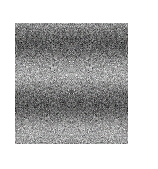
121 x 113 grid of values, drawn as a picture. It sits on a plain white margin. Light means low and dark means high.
Histogram: bell-shaped. Stripes: horizontal, repeating 2 times. Seam: none. Odd rows or columns: none. Mirror symmetry: left to right.
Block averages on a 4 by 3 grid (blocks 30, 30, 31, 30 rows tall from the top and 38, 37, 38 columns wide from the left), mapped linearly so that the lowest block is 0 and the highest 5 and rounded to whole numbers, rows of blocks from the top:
5 5 5 | 0 0 0 | 5 5 5 | 0 0 0
